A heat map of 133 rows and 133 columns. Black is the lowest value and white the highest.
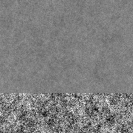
Slope: none. Odd rows or columns: none. Mirror symmetry: none. Stripes: none. Average level on the scale: 50%. Seam: horizontal, 70% of the way down, the top part calmer. Histogram: heavy tails on both sides.
